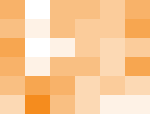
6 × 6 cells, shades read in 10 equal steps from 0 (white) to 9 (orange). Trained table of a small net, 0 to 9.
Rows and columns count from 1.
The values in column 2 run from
0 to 9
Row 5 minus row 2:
0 6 1 -1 0 -4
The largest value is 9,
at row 6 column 2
